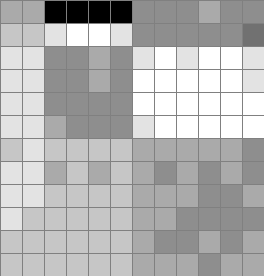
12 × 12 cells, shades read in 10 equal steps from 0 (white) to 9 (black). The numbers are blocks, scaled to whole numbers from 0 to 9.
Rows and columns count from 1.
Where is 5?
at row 2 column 12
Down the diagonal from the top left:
3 2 4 4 4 4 3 4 3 4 4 3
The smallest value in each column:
1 1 1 0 0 1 0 0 0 0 0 0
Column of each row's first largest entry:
3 12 3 3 3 4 12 8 10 9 8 10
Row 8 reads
1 1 3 2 3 2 3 4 3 4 3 4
